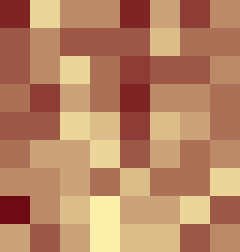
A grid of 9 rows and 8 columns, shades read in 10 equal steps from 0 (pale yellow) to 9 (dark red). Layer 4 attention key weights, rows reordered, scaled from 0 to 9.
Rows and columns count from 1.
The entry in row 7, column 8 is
1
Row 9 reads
3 6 3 0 2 2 6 4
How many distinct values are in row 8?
7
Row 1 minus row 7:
4 -3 1 -1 6 -2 2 3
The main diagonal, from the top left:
8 4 1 5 7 3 5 6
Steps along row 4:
up down up up down same up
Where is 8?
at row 1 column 1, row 1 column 5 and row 4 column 5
